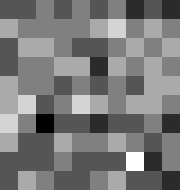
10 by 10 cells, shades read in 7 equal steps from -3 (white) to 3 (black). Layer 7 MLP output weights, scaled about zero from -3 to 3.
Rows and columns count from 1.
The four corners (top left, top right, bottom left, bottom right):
1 2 1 2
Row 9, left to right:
1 1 1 0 1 1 1 -3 2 0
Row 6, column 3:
1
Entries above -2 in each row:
10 9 10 10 10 8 9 10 9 10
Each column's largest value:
1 1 3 1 1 2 1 2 2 2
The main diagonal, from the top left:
1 0 -1 -1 0 -1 1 0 2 2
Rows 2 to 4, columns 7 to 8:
-2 0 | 0 -1 | -1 0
